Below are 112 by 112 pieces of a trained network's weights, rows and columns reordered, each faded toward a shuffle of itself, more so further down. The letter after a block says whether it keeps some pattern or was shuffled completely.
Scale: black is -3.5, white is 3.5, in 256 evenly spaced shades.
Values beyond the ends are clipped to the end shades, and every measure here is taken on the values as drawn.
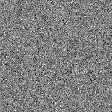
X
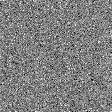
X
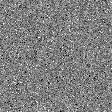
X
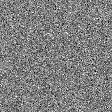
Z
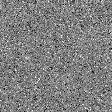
X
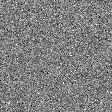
Z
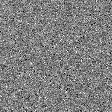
X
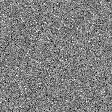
Z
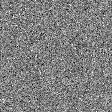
X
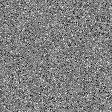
Z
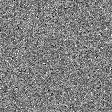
Z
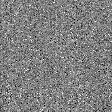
X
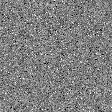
X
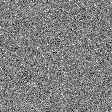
Z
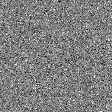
X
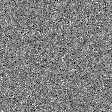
Z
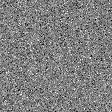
Z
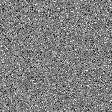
X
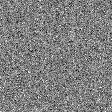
Z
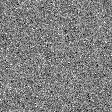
Z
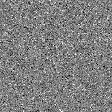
X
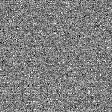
X
